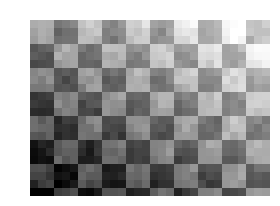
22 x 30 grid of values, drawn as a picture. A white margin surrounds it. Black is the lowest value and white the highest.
Slope: up to the top right. Ninth with the lowest average: bottom left. Grain: checkered. Lone odd cells: none. Mirror symmetry: none.
